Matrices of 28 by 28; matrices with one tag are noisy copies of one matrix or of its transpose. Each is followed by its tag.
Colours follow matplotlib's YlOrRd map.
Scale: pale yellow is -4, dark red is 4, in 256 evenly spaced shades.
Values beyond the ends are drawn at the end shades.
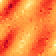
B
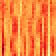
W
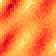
B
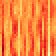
W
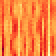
W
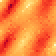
B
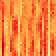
W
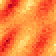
B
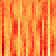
W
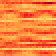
W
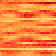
W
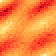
B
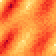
B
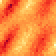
B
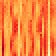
W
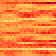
W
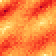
B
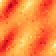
B
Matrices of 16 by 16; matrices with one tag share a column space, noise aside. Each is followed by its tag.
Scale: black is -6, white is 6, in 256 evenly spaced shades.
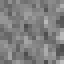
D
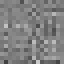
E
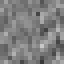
D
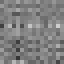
E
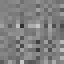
E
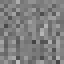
E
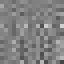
E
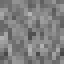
D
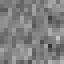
D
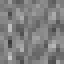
D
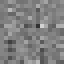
E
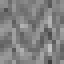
D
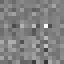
E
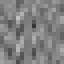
D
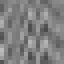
D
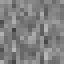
D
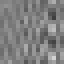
D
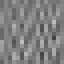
D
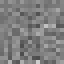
E
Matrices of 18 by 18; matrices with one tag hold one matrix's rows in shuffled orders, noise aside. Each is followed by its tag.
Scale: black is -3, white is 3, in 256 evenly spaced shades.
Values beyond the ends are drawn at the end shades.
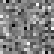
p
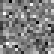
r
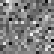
r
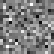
r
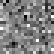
p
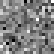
p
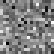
p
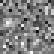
r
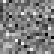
r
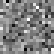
p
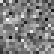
r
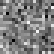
p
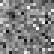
p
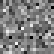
r
